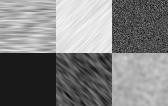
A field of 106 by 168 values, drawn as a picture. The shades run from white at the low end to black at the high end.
It is made of 2 by 3 panels. Panel 1,1: low, streaked across. Panel 1,2: very low, slanting up to the right, faint in contrast. Panel 1,3: high, fine-grained. Panel 2,1: very high, flat. Panel 2,2: high, slanting down to the right. Panel 2,3: low, blotchy, faint in contrast.
